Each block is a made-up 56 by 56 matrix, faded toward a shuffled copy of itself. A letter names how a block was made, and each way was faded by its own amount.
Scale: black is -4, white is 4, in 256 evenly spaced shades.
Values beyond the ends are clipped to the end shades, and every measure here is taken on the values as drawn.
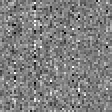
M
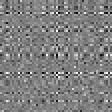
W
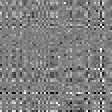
W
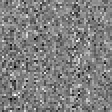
M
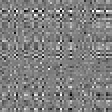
W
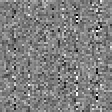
M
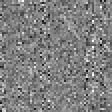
M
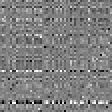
W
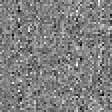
M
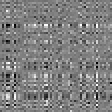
W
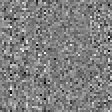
M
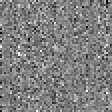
M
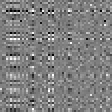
W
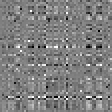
W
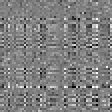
W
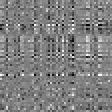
W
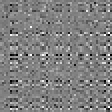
W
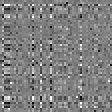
W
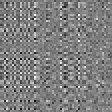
W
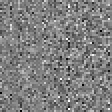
M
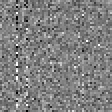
M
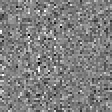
M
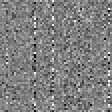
M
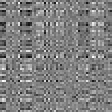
W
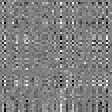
W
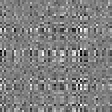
W
